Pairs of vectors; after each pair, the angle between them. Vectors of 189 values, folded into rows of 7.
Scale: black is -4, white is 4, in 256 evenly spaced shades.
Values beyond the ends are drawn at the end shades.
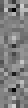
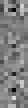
nearly parallel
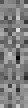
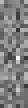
nearly opposite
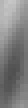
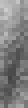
nearly parallel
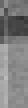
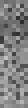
partly aligned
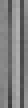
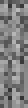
partly aligned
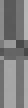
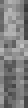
nearly opposite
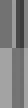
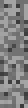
orthogonal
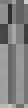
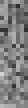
partly aligned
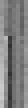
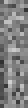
partly opposed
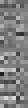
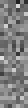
partly aligned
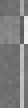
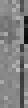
nearly opposite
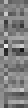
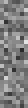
partly aligned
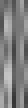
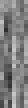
nearly opposite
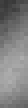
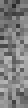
partly aligned
